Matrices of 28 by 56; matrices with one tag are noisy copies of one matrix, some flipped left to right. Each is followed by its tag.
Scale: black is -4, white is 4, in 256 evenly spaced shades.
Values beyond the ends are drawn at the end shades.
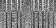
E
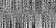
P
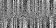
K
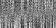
P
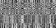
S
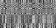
S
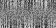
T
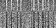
E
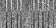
E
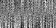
P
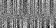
K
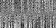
P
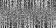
T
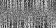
T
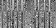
E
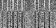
E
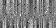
K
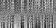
P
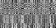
S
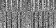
E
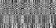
S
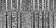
E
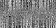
T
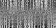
T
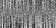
P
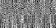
S
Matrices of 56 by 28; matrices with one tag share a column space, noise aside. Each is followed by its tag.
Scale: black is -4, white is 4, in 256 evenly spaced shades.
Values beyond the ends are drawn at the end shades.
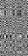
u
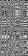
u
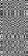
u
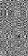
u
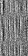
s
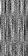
s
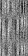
s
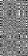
u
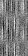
s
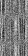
s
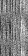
s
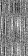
s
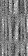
s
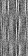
s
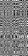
u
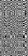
u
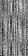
s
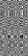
u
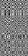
u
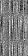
s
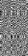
u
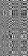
u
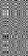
u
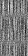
s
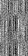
s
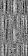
s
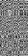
u
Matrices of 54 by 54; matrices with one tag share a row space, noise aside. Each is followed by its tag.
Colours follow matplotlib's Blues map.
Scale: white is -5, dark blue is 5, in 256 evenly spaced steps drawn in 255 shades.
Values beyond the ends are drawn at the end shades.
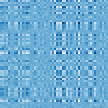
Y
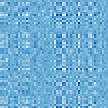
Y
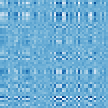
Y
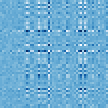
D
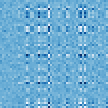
D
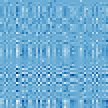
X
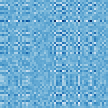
Y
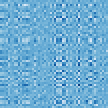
Y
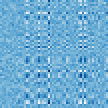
D
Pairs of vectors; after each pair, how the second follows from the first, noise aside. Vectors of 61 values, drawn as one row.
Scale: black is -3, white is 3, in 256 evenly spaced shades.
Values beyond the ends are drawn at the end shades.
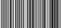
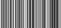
copied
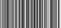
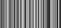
negated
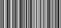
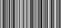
wrapped around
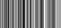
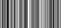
wrapped around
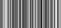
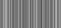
shrunk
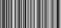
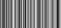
copied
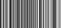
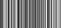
wrapped around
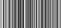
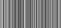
shrunk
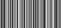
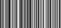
wrapped around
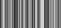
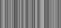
shrunk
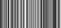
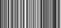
copied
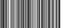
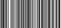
copied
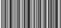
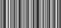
wrapped around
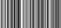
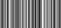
wrapped around
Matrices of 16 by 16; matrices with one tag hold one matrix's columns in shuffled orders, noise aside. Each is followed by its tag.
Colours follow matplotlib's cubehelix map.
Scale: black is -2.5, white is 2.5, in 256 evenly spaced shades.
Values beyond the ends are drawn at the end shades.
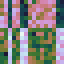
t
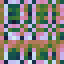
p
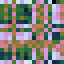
p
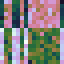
t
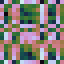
p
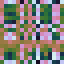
p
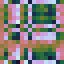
p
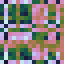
p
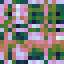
p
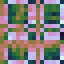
p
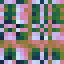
p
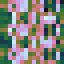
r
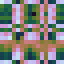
p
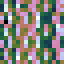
r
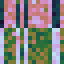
t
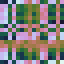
p
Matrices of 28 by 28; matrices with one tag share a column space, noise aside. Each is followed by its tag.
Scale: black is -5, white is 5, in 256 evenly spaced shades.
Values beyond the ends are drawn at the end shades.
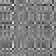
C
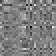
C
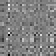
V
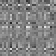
C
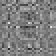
C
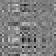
V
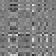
V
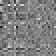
C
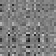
V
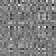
C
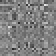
C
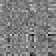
V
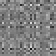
C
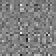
V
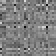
C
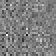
V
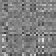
V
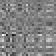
V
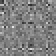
C
